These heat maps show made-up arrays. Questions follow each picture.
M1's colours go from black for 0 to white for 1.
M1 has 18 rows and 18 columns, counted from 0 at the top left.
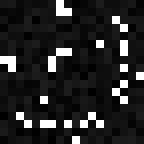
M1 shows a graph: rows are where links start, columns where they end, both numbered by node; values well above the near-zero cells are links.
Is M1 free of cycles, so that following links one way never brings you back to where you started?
no
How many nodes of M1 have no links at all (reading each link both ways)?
3
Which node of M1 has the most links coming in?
node 15
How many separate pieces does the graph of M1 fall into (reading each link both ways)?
6
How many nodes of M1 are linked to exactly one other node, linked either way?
7
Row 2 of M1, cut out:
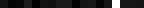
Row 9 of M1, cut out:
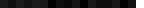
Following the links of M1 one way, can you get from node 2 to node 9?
no
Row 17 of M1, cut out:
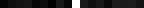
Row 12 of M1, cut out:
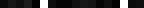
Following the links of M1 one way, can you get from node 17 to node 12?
no
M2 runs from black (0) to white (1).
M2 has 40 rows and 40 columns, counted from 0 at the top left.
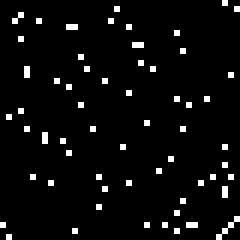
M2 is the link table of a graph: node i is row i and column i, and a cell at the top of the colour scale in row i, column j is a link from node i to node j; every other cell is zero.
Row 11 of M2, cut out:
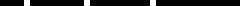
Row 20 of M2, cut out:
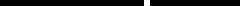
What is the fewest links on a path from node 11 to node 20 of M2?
6
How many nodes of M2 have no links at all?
0
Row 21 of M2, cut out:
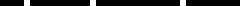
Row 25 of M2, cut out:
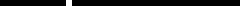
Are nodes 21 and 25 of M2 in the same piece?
yes
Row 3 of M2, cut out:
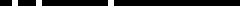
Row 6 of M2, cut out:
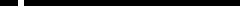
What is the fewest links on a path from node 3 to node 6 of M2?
1
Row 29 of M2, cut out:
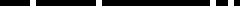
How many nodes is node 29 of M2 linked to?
4
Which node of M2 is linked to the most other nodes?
node 37
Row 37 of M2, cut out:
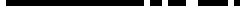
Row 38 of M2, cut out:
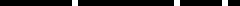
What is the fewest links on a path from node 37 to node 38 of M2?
1
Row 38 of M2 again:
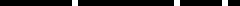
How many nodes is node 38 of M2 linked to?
3
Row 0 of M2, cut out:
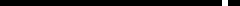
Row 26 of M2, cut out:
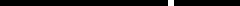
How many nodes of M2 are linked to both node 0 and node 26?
0
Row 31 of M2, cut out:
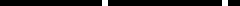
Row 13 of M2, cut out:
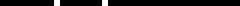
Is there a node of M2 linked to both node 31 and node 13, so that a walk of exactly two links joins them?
yes
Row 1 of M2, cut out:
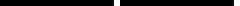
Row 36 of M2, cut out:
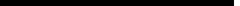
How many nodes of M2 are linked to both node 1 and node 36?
1
